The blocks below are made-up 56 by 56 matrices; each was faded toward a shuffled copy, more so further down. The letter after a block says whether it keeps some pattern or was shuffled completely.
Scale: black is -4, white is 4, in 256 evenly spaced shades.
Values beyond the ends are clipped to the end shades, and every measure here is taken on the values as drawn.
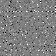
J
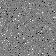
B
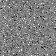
B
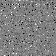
J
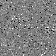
J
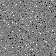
B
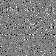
J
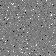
B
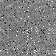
J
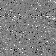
J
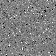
B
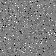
B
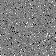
B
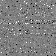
J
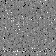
J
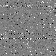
J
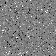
B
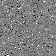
B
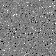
J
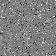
B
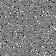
J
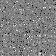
J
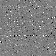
J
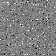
J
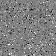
J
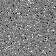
B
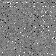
J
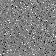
B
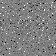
J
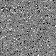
J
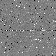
J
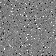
B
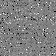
J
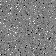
B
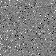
J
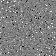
B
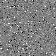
J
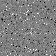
J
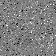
J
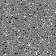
B
